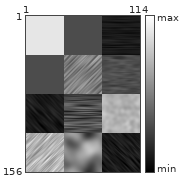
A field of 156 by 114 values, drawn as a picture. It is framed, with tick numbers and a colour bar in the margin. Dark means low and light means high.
It is made of 4 by 3 panels. Panel 1,1: very high, flat. Panel 1,2: low, flat. Panel 1,3: very low, streaked across, faint in contrast. Panel 2,1: low, flat. Panel 2,2: middling, slanting up to the right. Panel 2,3: low, streaked across, faint in contrast. Panel 3,1: very low, slanting down to the right, faint in contrast. Panel 3,2: low, streaked across. Panel 3,3: high, blotchy, faint in contrast. Panel 4,1: high, slanting up to the right. Panel 4,2: middling, smooth, strong in contrast. Panel 4,3: very low, slanting down to the right, faint in contrast.
